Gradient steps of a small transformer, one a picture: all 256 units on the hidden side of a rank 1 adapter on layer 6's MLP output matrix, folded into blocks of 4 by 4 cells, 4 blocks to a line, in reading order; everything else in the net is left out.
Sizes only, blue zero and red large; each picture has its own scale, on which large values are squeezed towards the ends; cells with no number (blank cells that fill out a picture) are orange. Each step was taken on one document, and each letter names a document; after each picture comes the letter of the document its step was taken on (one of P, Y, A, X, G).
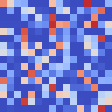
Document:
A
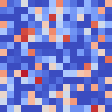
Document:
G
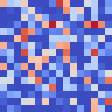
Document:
A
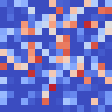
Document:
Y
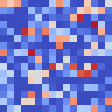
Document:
G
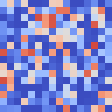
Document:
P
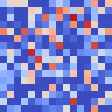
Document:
P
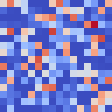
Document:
A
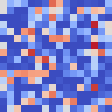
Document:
G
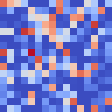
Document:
P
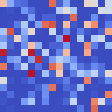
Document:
Y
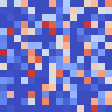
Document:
Y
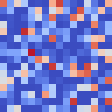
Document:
G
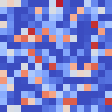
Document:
G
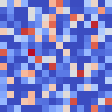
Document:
P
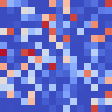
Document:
A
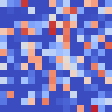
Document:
Y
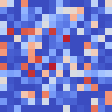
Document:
A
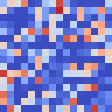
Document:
G
